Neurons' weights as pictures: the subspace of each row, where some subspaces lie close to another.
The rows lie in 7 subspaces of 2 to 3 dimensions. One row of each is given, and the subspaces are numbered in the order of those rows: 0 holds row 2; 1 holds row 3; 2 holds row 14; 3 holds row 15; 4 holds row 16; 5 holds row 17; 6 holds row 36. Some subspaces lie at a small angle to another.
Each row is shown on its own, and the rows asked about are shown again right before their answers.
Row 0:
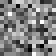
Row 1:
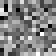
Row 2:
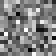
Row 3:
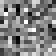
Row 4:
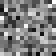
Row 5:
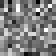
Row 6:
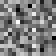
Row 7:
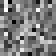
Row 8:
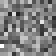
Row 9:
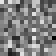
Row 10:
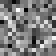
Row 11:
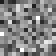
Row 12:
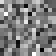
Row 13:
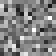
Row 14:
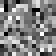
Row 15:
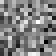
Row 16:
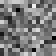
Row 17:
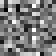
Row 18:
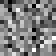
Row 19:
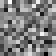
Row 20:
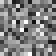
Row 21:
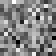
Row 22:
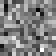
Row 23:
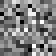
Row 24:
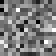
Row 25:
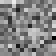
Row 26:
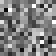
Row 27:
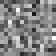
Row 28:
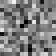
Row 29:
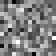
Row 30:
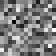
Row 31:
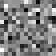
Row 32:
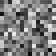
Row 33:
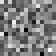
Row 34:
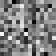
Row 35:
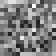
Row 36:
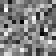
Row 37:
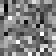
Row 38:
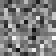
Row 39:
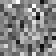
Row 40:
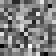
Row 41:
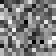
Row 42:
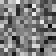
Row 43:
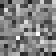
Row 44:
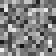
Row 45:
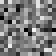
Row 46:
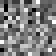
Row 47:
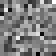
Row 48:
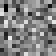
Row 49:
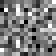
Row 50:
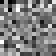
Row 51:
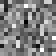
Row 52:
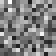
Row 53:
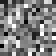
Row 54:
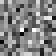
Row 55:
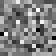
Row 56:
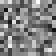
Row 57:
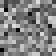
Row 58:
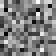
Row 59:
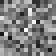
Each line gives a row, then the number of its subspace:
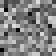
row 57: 2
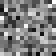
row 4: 1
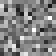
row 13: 1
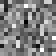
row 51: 1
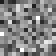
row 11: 4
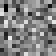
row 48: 1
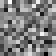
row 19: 6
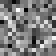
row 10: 4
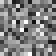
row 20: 3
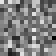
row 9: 5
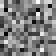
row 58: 5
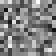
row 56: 0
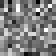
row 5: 5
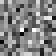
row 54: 3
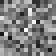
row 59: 0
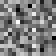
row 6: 5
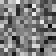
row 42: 5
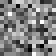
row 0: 3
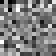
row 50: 5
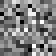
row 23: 3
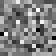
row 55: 0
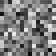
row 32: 3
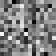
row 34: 6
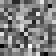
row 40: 6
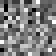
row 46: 2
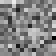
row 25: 4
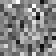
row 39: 6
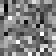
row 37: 2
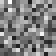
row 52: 6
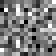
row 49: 1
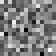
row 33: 0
